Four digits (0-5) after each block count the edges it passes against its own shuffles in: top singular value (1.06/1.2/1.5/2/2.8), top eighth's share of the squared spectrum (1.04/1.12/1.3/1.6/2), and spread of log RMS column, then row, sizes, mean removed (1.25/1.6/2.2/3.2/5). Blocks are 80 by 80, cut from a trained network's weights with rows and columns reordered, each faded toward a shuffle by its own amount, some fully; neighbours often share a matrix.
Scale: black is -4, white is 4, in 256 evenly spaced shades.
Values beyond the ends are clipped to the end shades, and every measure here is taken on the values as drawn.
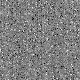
1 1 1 0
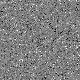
0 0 0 0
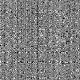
3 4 1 3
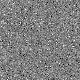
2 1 0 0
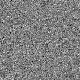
2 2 0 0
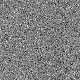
1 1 0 0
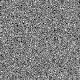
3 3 1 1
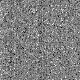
2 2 0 1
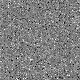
0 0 0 0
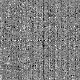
3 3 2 2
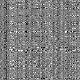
4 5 2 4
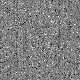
1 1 0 0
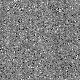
1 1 0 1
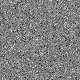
0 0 0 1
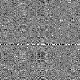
4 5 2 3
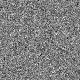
0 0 0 0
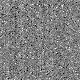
1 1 0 0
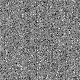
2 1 0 0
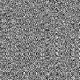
4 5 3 2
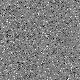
0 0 0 0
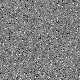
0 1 0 0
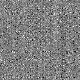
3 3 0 2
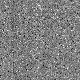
1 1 0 0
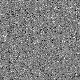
1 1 0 0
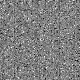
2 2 0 0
